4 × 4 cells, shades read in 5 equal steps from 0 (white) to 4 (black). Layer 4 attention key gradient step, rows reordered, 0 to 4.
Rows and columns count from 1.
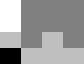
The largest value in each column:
4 2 2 2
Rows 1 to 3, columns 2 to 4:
2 2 2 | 2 2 2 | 2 1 2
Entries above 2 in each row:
0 0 0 1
